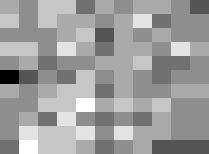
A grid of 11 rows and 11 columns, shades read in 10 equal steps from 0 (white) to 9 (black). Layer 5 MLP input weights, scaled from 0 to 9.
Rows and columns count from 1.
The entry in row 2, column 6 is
4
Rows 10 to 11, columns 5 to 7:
1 4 1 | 3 5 4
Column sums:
44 35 35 27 29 47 33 35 43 43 46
